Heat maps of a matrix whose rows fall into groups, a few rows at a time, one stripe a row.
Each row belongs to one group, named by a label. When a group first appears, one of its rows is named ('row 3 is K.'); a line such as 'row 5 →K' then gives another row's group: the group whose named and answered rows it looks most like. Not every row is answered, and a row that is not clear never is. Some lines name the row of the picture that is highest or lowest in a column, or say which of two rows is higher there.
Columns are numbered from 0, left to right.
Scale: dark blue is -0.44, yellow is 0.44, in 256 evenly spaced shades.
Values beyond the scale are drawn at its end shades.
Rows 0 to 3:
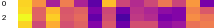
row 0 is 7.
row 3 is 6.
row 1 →6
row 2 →6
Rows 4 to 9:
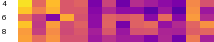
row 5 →6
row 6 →7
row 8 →6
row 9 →6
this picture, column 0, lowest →6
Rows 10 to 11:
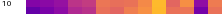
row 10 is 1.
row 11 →1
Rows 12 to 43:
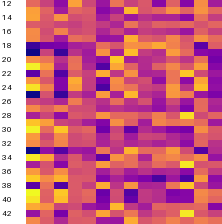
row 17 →7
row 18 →1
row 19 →1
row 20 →7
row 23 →7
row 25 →1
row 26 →7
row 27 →6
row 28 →1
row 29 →7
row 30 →6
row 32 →6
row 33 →1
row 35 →1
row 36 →6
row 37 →6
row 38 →1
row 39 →6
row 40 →6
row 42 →1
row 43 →7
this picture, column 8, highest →18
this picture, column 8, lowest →37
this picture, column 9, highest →18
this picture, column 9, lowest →37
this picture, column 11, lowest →37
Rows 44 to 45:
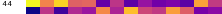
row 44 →6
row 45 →1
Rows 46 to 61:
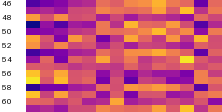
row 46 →1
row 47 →1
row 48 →6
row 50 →1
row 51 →7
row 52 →6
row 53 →1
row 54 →1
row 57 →6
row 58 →1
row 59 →6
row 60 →7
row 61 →1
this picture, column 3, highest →51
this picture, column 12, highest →51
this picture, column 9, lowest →56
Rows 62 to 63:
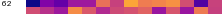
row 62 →1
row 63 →7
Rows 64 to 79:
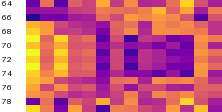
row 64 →1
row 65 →1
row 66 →1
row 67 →7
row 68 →7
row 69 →6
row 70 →6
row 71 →6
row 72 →6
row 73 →6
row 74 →6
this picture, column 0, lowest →66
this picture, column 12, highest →79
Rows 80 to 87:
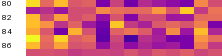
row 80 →6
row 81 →1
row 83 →7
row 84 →7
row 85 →6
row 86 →6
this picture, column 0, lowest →81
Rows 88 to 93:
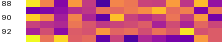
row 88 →7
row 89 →1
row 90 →7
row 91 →7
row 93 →6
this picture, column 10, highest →88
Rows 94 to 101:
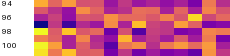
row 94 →6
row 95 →7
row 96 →1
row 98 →6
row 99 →7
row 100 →7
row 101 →6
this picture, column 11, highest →96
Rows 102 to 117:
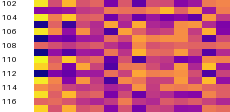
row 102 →6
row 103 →1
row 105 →1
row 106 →7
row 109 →1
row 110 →6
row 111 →7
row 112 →1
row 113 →7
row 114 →7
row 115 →6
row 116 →7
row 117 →6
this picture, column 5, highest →105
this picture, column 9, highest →103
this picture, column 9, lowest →104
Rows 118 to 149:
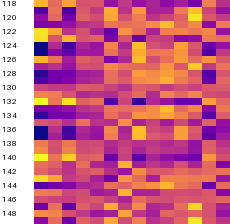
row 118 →6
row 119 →1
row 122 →7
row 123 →6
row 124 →1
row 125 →1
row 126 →7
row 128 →1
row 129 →1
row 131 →7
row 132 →6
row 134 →1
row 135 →7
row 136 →1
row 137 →1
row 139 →6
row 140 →6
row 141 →7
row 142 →7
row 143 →7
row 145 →7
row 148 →7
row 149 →1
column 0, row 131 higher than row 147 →Yes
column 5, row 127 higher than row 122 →Yes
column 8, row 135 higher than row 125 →No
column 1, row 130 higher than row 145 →No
